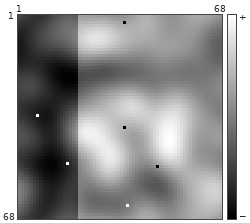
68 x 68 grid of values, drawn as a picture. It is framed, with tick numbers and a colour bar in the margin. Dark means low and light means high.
Calmest part: top right. Lone odd cells: 6, 3 higher and 3 lower than their neighbours. Seam: vertical, 30% of the way across, the right part higher.
